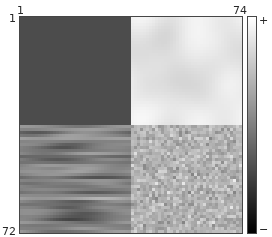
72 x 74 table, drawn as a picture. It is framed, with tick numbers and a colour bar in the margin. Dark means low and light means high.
It is made of 2 by 2 panels. Panel 1,1: low, flat. Panel 1,2: very high, smooth, faint in contrast. Panel 2,1: middling, streaked across. Panel 2,2: high, fine-grained.
